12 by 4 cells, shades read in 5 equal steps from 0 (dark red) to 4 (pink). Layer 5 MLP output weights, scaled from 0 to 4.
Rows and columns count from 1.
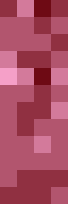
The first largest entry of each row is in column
2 1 1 1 1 1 4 1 3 1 1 4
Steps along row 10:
same same same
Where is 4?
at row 5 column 1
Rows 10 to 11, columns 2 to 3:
2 2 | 1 1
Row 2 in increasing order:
1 2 2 2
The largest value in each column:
4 3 3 3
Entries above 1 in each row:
1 3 3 2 3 3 2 3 4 4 1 1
